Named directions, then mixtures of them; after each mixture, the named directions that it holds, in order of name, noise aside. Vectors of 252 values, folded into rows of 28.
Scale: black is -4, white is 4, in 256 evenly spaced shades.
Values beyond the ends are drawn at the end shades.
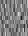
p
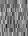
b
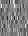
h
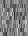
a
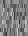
a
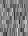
a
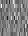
h, p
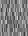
b, h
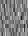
p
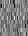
a, h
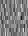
p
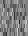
a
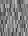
b, p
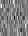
a, h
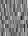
p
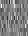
h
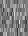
a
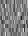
p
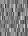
a, p
